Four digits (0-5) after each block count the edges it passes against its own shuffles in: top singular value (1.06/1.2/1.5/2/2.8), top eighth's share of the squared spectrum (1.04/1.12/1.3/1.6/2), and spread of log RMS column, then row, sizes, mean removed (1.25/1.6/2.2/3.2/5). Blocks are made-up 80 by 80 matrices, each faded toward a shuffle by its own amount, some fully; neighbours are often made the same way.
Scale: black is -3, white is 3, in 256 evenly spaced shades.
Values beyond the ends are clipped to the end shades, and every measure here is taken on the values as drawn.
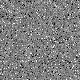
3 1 0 0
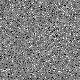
2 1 0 0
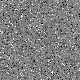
0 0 0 0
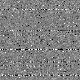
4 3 0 3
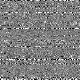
3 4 0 4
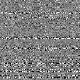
3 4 1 4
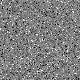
0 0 0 0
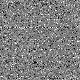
1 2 0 2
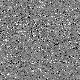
2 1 0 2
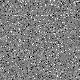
1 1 0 1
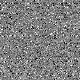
2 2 0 2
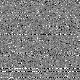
3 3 0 3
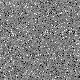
1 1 0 1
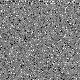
1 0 0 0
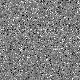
1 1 0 1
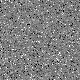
0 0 0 0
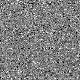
1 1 0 2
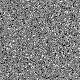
0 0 0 0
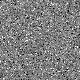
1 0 0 0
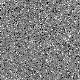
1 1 2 0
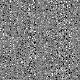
1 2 3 0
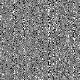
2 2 3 0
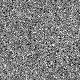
0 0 0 0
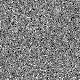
0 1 0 0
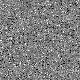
1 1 0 0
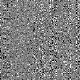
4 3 3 1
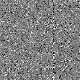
3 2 2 0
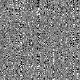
3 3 3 1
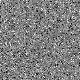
2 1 1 0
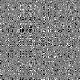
4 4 3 3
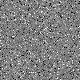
1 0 0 0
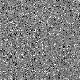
3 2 1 0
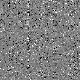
3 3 2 1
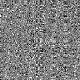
4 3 2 1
